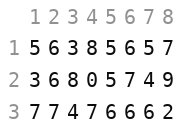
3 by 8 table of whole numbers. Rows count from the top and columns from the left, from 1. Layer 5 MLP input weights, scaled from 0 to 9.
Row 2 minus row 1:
-2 0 5 -8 0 1 -1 2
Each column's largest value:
7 7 8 8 6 7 6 9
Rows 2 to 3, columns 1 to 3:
3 6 8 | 7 7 4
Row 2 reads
3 6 8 0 5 7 4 9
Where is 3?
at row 1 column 3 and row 2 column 1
